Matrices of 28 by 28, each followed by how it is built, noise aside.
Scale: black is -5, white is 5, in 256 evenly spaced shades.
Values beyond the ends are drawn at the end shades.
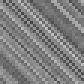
Toeplitz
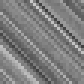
Toeplitz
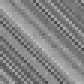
Toeplitz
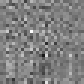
low rank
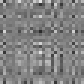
low rank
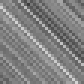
Toeplitz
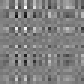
low rank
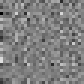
low rank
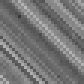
Toeplitz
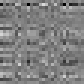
low rank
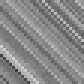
Toeplitz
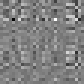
low rank
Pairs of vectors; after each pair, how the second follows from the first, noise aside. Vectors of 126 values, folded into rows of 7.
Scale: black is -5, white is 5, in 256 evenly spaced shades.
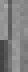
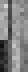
scaled up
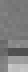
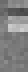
wrapped around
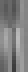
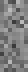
shuffled
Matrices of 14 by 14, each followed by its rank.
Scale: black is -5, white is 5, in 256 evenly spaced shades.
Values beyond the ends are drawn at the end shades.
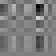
one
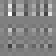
one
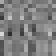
two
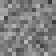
full rank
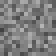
full rank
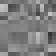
two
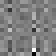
two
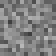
full rank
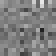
three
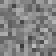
full rank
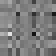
two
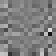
two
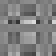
one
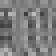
two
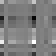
one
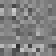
three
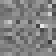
three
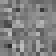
three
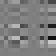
one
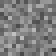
full rank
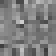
three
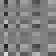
one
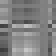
one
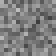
full rank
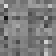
three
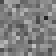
full rank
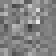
three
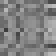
two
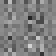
three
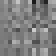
two
